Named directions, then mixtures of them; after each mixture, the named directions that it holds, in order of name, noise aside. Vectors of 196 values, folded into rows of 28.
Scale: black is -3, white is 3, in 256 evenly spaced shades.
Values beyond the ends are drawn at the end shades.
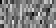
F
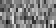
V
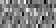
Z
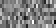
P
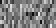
F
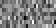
P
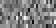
P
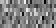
Z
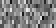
F, Z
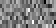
P, Z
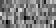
P, V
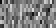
F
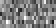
P, V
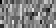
F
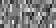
F, Z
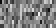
F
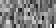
V, Z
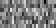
V, Z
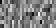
F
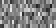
F, Z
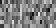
F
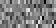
P, Z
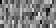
F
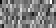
F, P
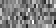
P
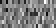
F, Z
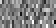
F, P
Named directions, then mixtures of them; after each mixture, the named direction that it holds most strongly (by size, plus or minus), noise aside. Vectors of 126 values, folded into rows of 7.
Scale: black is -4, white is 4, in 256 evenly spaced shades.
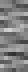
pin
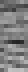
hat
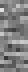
pin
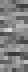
pin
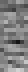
hat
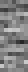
pin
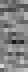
hat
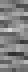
pin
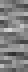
pin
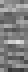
hat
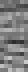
hat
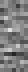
pin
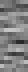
pin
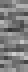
pin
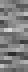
pin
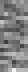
pin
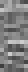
hat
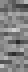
pin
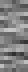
pin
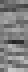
hat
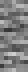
pin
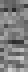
hat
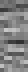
hat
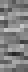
pin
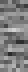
pin
